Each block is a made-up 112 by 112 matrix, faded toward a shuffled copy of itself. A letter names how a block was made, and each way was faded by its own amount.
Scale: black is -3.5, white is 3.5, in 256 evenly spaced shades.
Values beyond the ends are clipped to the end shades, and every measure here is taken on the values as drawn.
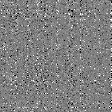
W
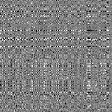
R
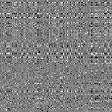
R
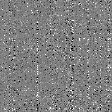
W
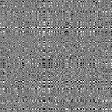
R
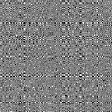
R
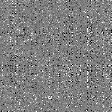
W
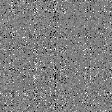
W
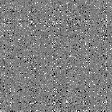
W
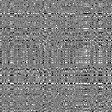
R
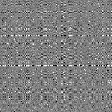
R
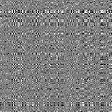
R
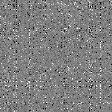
W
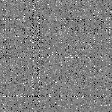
W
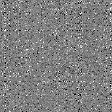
W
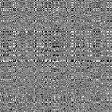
R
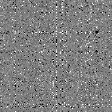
W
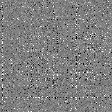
W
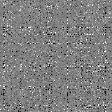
W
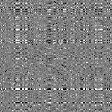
R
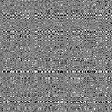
R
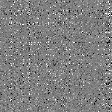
W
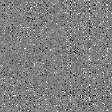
W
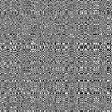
R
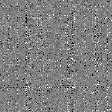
W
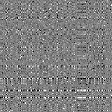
R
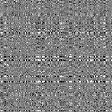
R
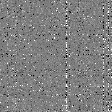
W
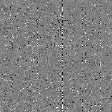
W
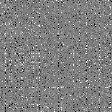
W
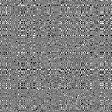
R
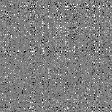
W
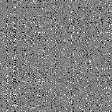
W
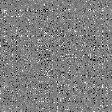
W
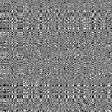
R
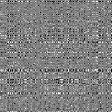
R
